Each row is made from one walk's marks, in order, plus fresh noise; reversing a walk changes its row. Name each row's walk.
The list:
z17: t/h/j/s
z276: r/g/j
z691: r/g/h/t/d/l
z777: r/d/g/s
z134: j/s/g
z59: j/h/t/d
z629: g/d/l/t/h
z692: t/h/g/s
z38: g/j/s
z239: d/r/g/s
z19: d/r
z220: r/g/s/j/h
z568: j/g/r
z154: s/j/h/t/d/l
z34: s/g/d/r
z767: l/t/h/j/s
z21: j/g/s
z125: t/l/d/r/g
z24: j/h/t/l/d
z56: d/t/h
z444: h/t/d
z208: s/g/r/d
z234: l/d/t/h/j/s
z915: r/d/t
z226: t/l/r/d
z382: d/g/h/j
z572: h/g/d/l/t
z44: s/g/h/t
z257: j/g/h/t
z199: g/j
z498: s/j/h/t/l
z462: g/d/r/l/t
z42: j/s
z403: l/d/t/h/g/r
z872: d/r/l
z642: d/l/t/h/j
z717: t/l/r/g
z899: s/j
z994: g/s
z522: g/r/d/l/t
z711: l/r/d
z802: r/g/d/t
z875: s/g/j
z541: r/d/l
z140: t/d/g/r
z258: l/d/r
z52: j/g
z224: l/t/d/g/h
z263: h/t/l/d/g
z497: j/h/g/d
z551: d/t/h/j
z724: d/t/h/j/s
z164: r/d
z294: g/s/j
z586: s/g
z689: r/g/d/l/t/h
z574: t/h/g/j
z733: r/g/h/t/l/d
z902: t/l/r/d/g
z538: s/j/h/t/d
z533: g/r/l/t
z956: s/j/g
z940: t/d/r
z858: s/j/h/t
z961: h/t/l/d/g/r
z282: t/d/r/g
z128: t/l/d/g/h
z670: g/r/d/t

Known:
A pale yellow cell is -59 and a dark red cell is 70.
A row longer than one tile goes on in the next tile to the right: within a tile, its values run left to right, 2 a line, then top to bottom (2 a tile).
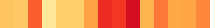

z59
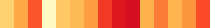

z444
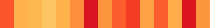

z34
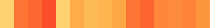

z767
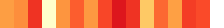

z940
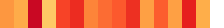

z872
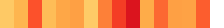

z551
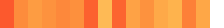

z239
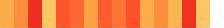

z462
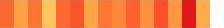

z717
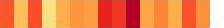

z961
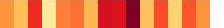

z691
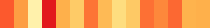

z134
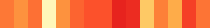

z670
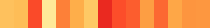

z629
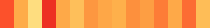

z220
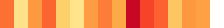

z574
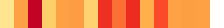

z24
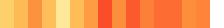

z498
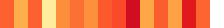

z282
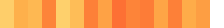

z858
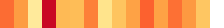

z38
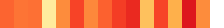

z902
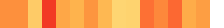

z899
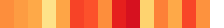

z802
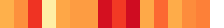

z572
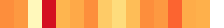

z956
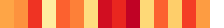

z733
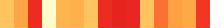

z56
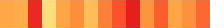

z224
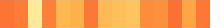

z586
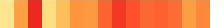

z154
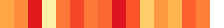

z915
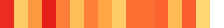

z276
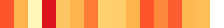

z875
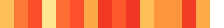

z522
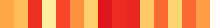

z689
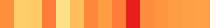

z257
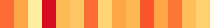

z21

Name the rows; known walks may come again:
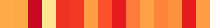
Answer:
z226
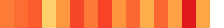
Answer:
z533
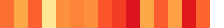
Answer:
z282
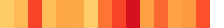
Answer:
z551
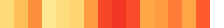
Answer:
z538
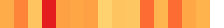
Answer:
z42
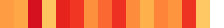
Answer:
z711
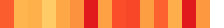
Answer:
z34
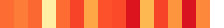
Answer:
z125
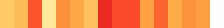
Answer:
z629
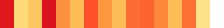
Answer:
z568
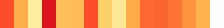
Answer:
z294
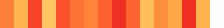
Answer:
z164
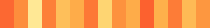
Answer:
z994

